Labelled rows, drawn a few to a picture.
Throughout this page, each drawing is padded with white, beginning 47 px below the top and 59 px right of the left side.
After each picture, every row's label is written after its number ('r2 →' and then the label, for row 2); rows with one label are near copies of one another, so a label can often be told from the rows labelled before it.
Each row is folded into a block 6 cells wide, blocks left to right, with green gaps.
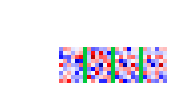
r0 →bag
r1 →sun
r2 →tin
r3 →tin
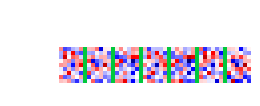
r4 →sun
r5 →tin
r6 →bag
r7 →sun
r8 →bag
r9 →sun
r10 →tin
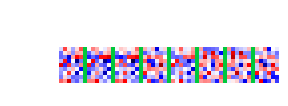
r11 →bag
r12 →bag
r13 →bag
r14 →tin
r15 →bag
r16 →sun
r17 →sun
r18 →tin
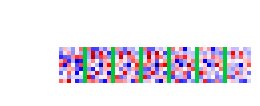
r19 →bag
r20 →sun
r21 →sun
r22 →sun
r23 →tin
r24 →tin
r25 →sun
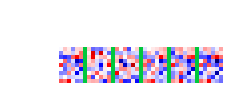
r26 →bag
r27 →sun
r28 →tin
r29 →bag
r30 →bag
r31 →bag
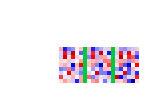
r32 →sun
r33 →sun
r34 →sun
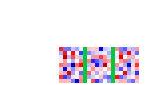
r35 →sun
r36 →tin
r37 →sun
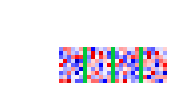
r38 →bag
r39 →sun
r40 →bag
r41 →sun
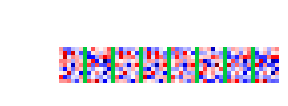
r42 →sun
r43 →bag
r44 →sun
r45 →sun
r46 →sun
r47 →tin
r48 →bag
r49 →bag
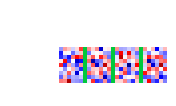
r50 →bag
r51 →tin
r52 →sun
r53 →tin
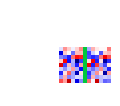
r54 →bag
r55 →bag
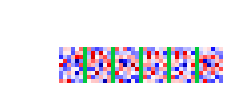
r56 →bag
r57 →sun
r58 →tin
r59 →sun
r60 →sun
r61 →tin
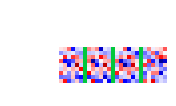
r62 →tin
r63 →tin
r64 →tin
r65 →bag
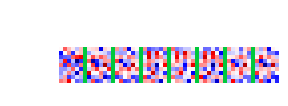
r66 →bag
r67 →tin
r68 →tin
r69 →sun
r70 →sun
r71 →sun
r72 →tin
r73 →tin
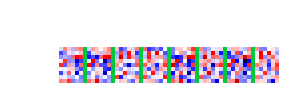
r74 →bag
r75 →bag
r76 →sun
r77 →sun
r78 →bag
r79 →sun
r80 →bag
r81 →sun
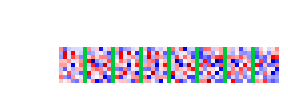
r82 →sun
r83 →tin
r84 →sun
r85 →sun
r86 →tin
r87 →bag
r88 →tin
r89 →bag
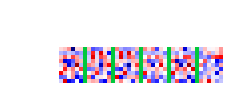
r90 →tin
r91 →sun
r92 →sun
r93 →tin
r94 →tin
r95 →bag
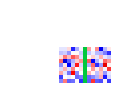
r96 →tin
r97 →tin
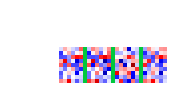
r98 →bag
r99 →bag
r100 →tin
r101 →bag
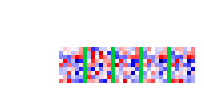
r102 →bag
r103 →sun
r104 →bag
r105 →bag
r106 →bag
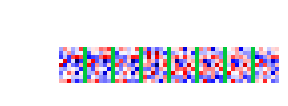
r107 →bag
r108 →bag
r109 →bag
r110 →sun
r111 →tin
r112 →tin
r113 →tin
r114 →bag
